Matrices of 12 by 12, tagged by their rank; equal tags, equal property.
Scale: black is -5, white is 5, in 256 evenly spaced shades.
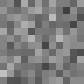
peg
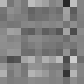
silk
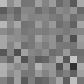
silk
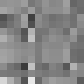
silk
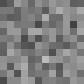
peg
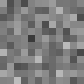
peg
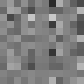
silk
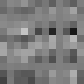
silk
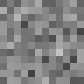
peg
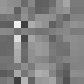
silk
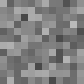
peg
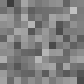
peg
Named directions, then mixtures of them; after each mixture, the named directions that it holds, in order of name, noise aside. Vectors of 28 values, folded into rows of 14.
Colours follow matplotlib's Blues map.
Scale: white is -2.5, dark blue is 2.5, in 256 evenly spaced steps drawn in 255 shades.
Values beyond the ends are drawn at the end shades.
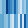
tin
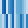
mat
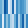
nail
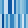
nail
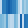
mat, tin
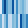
mat, nail, tin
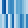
mat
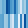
tin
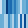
tin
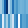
nail, tin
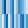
mat, nail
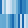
mat, tin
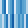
mat, tin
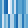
mat, nail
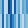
nail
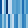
mat, nail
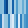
nail, tin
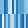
nail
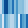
mat, nail, tin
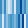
nail, tin
